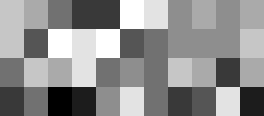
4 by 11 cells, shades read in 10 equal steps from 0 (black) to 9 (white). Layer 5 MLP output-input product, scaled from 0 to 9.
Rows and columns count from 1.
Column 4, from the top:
2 8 8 1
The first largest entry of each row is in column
6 3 4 6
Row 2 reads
7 3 9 8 9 3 4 5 5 5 7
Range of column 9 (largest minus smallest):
3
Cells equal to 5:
7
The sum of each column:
20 20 19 19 20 25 20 19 20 20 20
